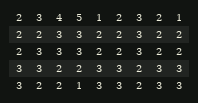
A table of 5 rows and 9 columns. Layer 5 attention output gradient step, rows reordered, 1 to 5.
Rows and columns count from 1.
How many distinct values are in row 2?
2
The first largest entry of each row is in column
4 3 2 1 1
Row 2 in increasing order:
2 2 2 2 2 2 3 3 3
